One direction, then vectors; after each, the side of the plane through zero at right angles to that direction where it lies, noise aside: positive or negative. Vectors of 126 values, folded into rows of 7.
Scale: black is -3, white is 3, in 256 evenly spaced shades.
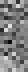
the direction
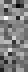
negative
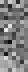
positive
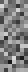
negative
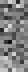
positive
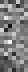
negative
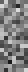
negative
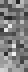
positive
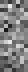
negative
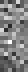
negative
